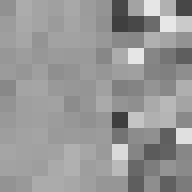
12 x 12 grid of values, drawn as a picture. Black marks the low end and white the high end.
Calmest part: bottom left. Stripes: none. Mirror symmetry: none. Seam: vertical, 60% of the way across, the left part calmer. Roughest part: top right. Average level on the scale: 60%.
